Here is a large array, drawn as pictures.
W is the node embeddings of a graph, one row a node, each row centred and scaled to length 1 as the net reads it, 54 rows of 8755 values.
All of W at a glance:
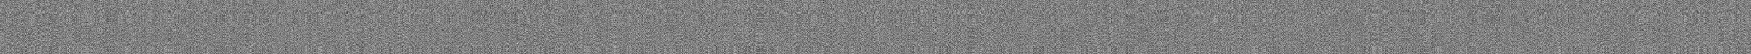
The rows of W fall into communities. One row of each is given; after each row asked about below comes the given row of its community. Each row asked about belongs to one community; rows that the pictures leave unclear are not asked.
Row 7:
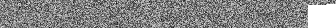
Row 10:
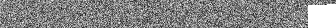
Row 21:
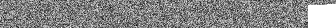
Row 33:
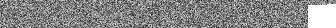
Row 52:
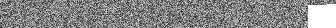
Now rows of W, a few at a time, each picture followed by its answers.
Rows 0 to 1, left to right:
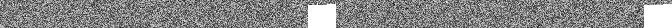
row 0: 7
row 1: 21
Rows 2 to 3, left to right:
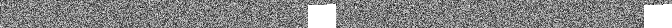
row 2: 7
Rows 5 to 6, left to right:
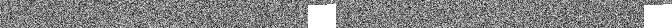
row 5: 33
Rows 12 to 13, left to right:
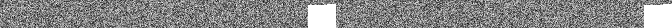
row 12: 33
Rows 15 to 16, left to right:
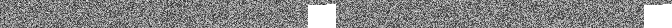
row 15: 7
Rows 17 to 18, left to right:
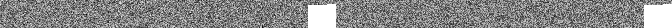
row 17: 33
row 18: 21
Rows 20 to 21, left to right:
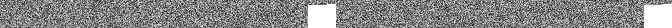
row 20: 7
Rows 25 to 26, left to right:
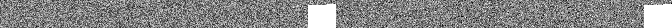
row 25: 7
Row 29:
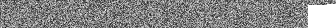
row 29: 7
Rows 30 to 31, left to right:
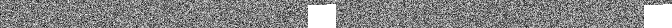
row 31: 52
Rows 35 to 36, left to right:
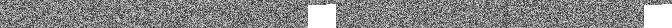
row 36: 52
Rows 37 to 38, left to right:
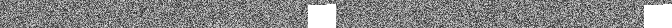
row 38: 33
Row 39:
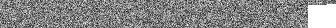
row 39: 10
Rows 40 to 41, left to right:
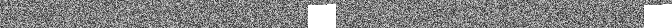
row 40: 33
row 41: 7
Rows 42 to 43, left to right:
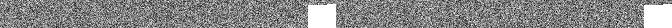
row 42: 21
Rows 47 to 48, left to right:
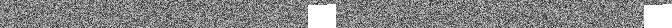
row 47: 21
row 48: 52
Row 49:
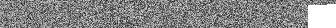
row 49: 21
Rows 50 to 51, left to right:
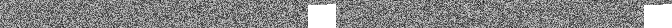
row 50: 21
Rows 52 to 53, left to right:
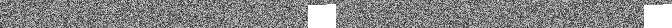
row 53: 21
